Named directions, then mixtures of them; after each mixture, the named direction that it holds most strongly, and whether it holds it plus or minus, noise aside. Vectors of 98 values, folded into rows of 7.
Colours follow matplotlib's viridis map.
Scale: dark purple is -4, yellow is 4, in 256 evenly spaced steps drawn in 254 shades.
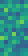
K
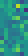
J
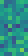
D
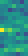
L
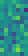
J, plus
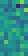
J, minus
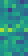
D, minus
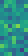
D, minus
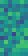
K, minus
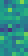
D, plus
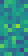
D, minus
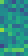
L, plus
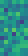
K, minus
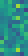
J, plus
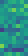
L, minus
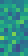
K, plus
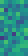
K, minus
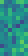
D, plus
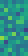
K, plus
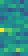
L, plus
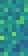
K, plus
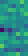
L, minus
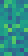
D, minus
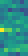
L, plus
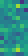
J, plus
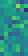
J, plus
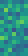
K, plus
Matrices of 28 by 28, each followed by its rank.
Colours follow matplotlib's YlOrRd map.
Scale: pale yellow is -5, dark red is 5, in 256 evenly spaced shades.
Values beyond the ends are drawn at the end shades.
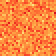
full rank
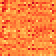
five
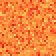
full rank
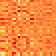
three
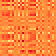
two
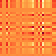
one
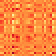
two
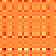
one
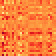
three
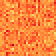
five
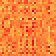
five
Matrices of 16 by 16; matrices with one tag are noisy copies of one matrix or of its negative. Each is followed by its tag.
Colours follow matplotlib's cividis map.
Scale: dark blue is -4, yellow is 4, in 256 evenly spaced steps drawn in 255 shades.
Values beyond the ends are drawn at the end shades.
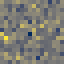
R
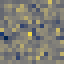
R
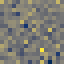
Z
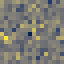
R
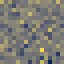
Z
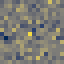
R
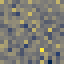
Z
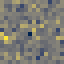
R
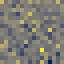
Z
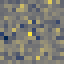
R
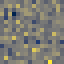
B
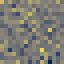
Z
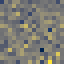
Z
